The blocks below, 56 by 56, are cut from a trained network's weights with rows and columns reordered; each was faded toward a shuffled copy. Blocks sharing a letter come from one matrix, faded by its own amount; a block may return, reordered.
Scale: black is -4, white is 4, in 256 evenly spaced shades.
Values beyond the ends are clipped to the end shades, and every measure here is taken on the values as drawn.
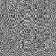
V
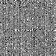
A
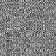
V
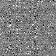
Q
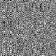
V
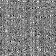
A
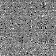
Q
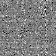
Q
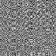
V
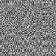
V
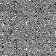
Q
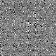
Q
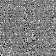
Q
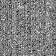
A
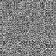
V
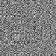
V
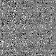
Q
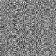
V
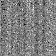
A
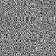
V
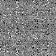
Q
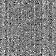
A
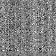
A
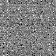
Q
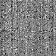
A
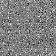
Q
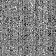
A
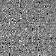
Q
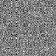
V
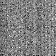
A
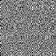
V
